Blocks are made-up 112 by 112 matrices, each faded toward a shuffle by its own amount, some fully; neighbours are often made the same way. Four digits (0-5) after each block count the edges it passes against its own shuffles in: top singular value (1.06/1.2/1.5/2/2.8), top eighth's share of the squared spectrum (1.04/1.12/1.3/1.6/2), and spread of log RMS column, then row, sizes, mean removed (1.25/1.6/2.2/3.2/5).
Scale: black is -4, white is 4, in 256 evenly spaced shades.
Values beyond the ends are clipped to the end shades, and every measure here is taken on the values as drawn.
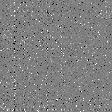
4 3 1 1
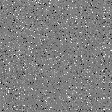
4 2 1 0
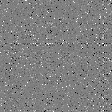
4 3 1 1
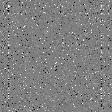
4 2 1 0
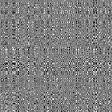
5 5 4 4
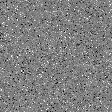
1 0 0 0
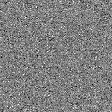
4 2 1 1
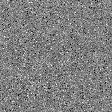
3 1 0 0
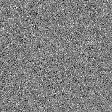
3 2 0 0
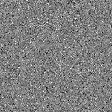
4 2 1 1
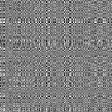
5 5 4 4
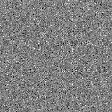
4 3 1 1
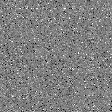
3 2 1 1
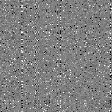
4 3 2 1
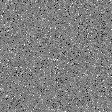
2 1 1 0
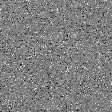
2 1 1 0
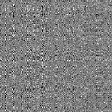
4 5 4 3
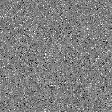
3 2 1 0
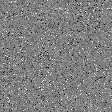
2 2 1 0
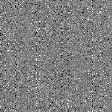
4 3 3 1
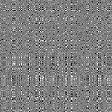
5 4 4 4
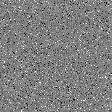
2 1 0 0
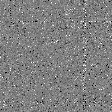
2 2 2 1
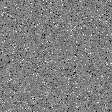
0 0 1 0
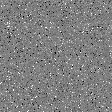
0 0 0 0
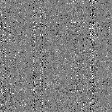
2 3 3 2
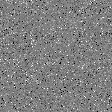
0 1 0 1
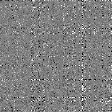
3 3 3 3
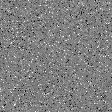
0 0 0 0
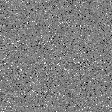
3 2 0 1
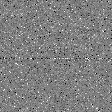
3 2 0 1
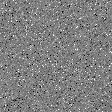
0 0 0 0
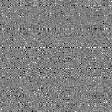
5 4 2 3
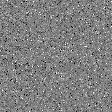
0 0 1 0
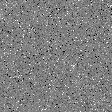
0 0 0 0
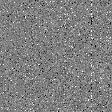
2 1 2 0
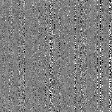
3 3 4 0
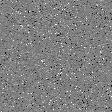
1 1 0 0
